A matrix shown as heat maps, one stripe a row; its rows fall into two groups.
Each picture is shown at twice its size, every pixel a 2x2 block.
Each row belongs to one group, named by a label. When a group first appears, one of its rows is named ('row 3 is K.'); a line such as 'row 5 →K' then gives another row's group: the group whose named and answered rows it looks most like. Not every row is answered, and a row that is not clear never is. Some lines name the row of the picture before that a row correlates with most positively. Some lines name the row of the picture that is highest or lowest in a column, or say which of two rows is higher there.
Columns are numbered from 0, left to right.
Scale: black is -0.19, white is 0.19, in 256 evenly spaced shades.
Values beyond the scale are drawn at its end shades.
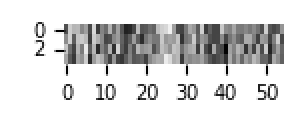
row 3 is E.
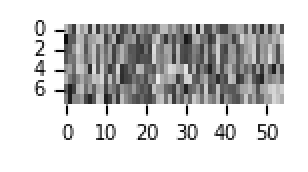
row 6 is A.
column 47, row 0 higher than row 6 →No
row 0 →E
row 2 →A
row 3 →A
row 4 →E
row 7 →A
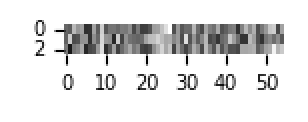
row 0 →A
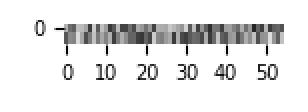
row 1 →A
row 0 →E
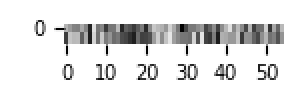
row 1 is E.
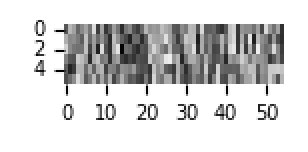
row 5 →A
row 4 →A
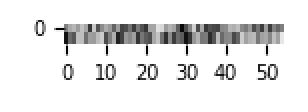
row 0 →E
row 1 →A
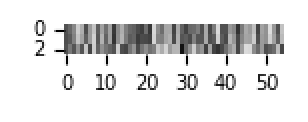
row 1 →A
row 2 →E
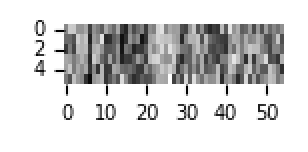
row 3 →E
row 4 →E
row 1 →E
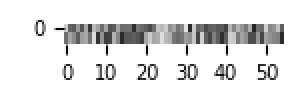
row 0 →E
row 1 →E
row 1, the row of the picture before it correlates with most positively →4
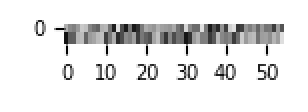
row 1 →A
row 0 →E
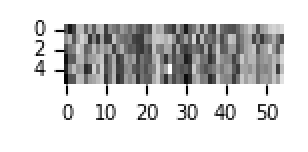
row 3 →A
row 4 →A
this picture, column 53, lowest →4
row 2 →A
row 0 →A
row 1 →E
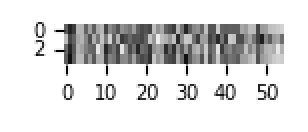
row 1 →E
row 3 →A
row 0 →A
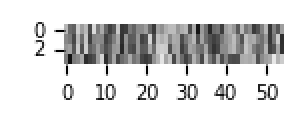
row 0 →E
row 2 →E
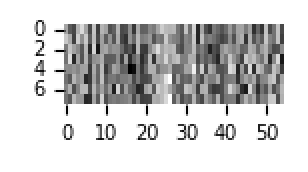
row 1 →E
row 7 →A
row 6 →E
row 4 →E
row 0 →E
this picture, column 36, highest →4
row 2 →E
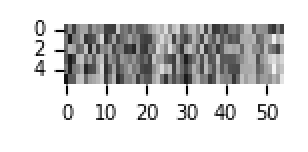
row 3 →A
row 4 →A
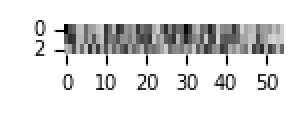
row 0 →A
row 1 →A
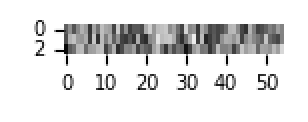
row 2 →A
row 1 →E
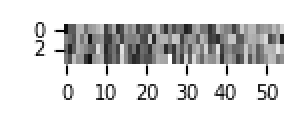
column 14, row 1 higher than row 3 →No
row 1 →E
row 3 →A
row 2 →A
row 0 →A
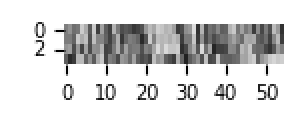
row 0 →E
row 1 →E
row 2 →E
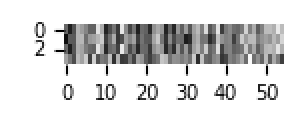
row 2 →A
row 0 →A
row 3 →E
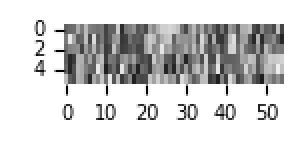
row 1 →E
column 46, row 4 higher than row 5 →No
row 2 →E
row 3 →A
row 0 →E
